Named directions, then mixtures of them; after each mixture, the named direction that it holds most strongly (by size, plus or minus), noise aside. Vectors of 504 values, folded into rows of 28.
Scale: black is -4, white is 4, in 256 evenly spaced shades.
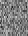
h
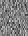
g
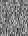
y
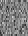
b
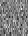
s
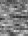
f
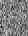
h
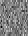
s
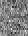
g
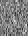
y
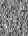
s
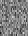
b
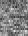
f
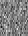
h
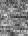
f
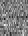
s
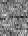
f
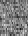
f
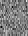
h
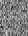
h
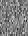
y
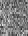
h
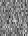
s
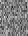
h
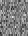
b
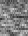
f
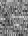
f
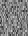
h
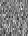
s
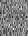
s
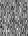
h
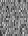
b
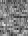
f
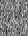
h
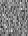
s
